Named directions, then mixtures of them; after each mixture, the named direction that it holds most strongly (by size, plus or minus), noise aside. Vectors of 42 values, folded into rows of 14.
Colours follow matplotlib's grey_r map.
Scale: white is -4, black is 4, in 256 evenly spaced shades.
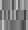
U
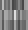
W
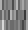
U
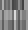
W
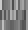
U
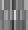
W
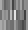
U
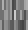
W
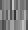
U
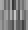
W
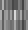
W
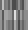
W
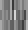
U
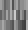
U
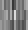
W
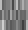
U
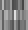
W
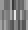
W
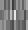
W
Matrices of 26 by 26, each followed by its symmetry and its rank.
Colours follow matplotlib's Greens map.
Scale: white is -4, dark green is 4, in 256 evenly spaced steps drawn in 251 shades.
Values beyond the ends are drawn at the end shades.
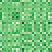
symmetric, rank two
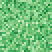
neither, full rank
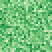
antisymmetric, full rank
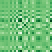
symmetric, rank two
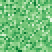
antisymmetric, full rank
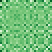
symmetric, rank two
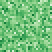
antisymmetric, full rank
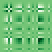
symmetric, rank one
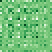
symmetric, rank two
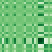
symmetric, rank one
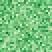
neither, full rank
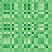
symmetric, rank two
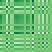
symmetric, rank one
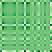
symmetric, rank one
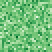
antisymmetric, full rank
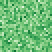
neither, full rank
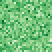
neither, full rank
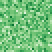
antisymmetric, full rank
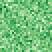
antisymmetric, full rank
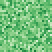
antisymmetric, full rank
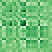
symmetric, rank two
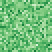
neither, full rank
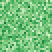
neither, full rank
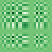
symmetric, rank one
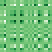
symmetric, rank one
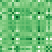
symmetric, rank two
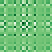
symmetric, rank one
